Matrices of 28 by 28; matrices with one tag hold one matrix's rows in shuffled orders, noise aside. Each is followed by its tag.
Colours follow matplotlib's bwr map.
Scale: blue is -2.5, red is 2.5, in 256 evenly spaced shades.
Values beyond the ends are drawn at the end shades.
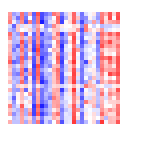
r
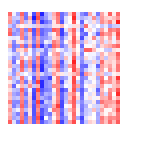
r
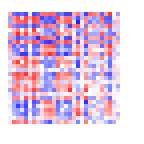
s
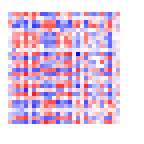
s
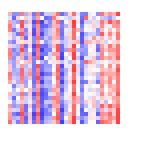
r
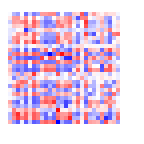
s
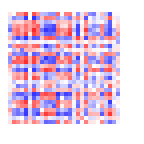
s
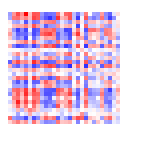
s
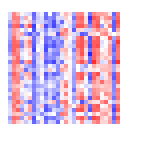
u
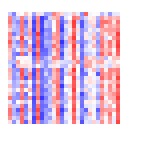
r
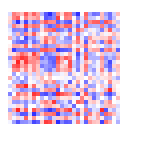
s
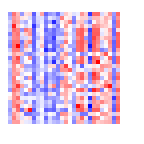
u
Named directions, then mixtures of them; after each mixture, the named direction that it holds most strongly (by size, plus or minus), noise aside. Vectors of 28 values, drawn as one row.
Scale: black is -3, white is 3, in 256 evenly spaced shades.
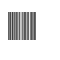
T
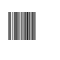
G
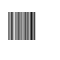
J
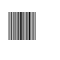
T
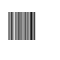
J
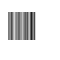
J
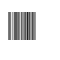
G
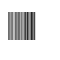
J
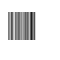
J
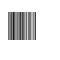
G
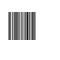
G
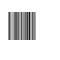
G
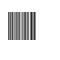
T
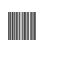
T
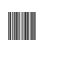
T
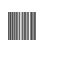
T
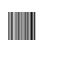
J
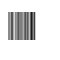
J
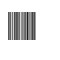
G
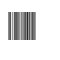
G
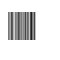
J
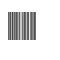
T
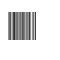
J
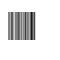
J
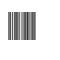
G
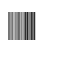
J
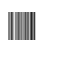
J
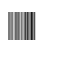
J
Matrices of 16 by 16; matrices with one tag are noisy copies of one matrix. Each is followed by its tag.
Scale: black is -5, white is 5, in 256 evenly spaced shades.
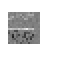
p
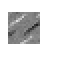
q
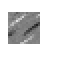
q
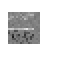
p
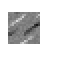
q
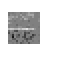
p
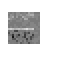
p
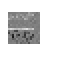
p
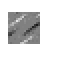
q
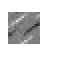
q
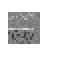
p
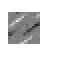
q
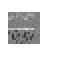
p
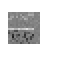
p
